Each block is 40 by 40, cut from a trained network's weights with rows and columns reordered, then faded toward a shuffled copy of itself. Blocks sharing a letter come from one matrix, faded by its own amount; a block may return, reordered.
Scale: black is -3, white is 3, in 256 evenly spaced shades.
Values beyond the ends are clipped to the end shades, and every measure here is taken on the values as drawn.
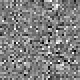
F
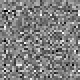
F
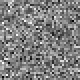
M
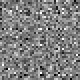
F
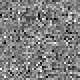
F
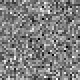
M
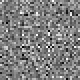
F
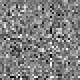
F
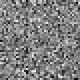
M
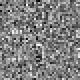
M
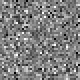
F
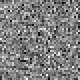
M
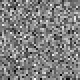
M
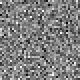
M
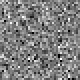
F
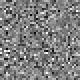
F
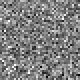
M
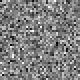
M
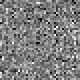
F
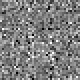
F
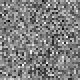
M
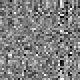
F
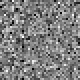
M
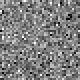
M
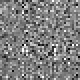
F
